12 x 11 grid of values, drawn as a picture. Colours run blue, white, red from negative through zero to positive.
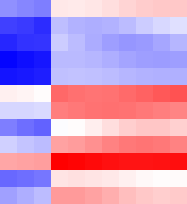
Ninth with the lowest average: top left. Grain: streaks across. Seam: vertical, 30% of the way across, the right part higher. Average level on the scale: 50%.
